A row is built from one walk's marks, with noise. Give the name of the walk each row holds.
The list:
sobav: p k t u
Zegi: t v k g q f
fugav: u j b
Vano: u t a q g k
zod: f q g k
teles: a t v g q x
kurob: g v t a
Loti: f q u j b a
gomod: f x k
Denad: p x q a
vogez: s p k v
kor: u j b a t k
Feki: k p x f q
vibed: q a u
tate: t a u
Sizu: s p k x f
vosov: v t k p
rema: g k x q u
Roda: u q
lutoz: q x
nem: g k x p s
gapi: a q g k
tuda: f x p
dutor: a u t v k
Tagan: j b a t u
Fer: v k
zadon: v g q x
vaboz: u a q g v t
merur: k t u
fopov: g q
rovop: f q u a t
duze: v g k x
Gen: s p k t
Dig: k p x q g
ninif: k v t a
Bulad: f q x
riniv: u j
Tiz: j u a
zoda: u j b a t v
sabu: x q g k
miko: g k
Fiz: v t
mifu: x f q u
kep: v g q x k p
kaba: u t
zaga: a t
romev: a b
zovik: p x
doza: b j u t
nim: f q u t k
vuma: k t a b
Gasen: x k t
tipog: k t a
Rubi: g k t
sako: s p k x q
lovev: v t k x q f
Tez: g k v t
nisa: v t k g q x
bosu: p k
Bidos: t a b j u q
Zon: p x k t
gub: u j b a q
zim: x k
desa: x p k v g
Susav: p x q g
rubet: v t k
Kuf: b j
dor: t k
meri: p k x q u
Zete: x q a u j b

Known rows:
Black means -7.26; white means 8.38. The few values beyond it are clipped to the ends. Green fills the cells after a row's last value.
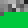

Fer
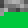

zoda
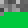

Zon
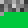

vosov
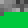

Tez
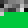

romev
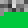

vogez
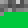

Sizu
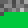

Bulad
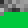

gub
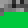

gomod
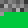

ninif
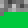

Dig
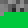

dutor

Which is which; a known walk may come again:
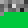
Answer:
vosov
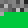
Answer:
ninif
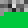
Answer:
vogez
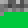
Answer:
Sizu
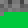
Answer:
Feki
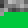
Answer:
zoda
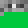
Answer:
desa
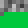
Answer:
Dig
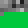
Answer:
gomod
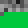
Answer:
gapi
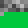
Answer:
Tagan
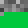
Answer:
Zon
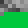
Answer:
gub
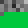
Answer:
mifu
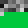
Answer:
romev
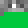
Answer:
kep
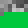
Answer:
duze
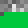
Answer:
zadon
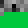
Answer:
Loti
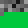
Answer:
Vano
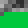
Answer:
miko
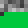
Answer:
sabu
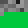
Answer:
vaboz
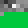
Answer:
Denad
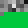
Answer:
Fer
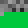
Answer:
dutor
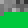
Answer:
Tez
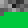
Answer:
Rubi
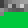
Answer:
Bidos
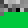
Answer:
fugav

